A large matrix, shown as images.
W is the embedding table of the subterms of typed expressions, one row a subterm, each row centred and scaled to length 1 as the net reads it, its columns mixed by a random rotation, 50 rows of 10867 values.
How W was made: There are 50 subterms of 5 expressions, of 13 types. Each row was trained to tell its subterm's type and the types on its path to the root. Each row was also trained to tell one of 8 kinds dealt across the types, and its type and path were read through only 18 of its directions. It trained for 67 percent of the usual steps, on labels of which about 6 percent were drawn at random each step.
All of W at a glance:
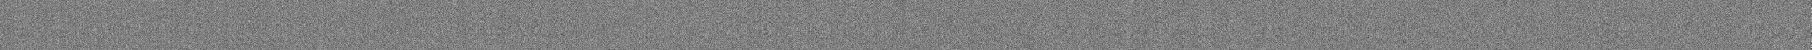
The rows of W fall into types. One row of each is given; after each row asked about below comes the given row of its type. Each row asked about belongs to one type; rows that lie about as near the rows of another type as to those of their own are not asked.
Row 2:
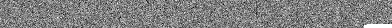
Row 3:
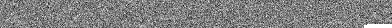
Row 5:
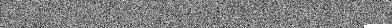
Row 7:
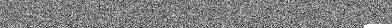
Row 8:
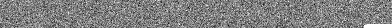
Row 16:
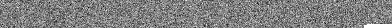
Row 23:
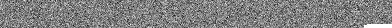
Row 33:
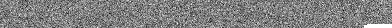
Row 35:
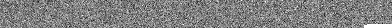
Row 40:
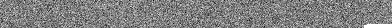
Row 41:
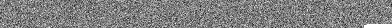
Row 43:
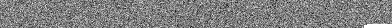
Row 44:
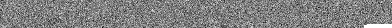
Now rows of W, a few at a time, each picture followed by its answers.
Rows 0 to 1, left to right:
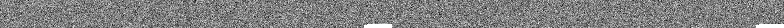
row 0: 3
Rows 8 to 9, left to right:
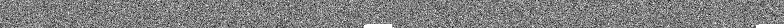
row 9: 16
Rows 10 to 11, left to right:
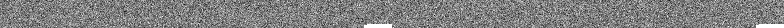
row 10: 2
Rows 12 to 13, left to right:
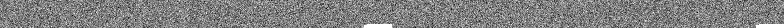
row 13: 5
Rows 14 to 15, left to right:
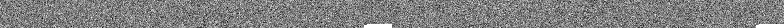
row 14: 44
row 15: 8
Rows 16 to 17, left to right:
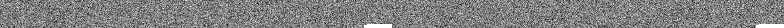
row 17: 8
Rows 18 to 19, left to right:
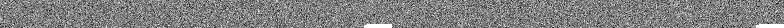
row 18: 2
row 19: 43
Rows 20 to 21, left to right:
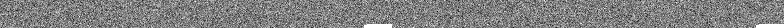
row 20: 41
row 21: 41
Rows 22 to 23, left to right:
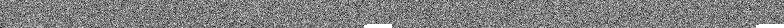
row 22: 8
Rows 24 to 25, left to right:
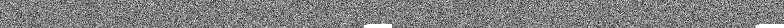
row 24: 43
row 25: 43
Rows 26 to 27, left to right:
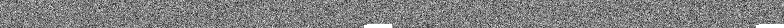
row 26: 43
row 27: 5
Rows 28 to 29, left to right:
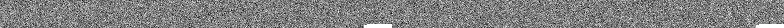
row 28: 5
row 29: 2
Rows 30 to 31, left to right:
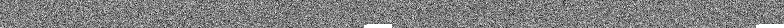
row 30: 16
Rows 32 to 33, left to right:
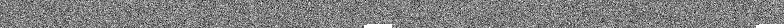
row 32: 16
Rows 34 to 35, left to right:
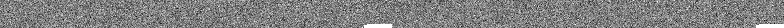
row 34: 43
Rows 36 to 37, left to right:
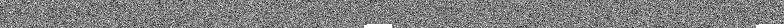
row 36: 16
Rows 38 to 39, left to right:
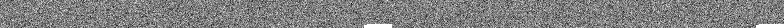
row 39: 44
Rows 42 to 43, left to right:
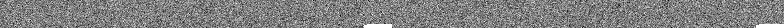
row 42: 8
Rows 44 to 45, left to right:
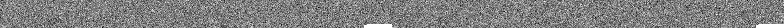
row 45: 16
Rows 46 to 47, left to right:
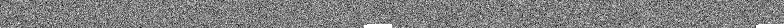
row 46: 7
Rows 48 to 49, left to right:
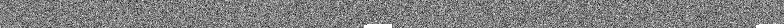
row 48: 7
